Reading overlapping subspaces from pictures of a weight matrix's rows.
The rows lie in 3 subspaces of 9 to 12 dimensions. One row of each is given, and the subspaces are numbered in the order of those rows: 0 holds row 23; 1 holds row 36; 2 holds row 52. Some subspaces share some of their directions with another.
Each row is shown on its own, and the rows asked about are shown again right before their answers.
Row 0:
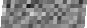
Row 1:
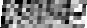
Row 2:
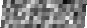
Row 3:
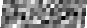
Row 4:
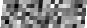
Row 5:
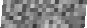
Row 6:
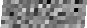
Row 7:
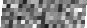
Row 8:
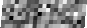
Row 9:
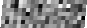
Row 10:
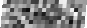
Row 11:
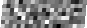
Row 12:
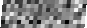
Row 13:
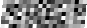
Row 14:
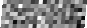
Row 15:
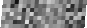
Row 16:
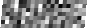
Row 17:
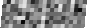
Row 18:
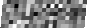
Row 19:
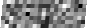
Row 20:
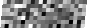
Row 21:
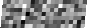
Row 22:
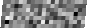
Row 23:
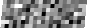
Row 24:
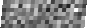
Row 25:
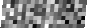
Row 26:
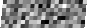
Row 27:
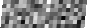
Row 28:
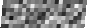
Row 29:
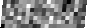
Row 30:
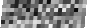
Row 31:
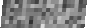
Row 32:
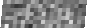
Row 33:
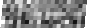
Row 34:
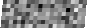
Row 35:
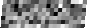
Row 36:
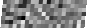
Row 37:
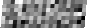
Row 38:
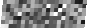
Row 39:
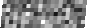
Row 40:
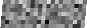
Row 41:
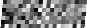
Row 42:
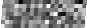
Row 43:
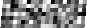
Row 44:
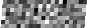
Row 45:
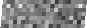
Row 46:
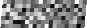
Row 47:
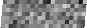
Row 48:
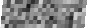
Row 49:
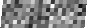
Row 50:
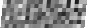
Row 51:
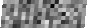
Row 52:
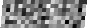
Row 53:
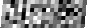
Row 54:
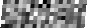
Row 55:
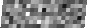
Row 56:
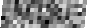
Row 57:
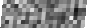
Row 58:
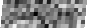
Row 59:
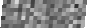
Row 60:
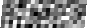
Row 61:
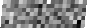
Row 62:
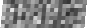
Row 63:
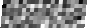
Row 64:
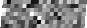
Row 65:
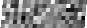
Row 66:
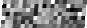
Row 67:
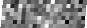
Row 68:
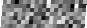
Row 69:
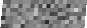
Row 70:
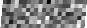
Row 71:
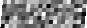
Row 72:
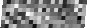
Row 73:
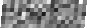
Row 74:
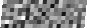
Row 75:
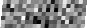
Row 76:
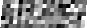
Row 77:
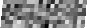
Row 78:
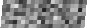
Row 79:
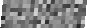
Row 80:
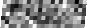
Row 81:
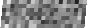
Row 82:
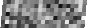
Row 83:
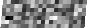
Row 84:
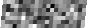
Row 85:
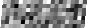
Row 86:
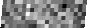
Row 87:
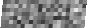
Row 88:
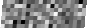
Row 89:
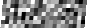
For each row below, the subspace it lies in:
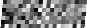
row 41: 1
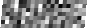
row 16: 2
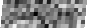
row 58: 0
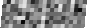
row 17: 1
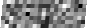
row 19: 2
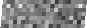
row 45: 1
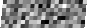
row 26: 2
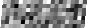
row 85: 2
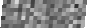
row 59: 1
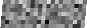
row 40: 1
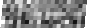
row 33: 0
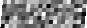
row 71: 1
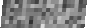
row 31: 1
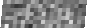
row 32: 0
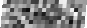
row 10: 0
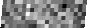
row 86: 0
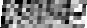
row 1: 0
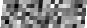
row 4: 2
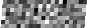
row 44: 2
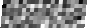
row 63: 1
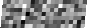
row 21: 1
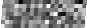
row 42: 0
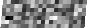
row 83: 1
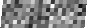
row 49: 1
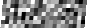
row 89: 0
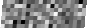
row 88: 0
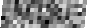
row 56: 0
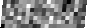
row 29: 1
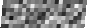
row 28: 1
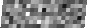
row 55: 0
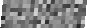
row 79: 0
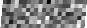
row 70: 1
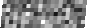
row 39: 0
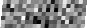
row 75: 0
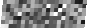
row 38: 0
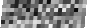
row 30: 0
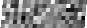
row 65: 2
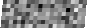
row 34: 0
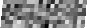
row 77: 0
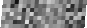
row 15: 1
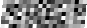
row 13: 1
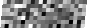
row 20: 0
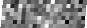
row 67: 2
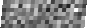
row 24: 0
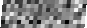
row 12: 0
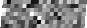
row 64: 2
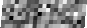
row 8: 1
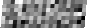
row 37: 0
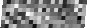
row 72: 2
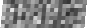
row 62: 1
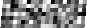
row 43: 2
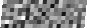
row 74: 1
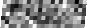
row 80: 2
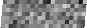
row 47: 2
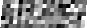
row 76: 0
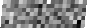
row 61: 1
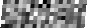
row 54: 2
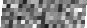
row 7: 1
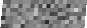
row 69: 2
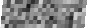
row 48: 1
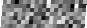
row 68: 1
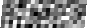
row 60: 0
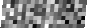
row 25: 1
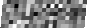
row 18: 0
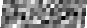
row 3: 2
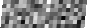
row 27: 0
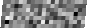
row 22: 1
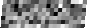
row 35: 0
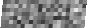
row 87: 0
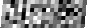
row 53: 1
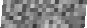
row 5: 1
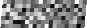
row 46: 1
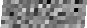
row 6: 1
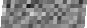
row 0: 2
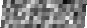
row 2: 1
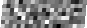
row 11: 0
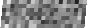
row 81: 2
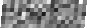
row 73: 2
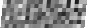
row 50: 1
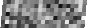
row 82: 2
